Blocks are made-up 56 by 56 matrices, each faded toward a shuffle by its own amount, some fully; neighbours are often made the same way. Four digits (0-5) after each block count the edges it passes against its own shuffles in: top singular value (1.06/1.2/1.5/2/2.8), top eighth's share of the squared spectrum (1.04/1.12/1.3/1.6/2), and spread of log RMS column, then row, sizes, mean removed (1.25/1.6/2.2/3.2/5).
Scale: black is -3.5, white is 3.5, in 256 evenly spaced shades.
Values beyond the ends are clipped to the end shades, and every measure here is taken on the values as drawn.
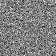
0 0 0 0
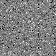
1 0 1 0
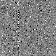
2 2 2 0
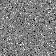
0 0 0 0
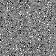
0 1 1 0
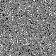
0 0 0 0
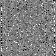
2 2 2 0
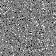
0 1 0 0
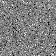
0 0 0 0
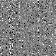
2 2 2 0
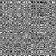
4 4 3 3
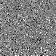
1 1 0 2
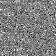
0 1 0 2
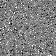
0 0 0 0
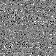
1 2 0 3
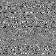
2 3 0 3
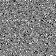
1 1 0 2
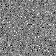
1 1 0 0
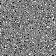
0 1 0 0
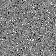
0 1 0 1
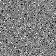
1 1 0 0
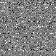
1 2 0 3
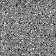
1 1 0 1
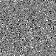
0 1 0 2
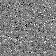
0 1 0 1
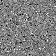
1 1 0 1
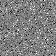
1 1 0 0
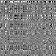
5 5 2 3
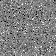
1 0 0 0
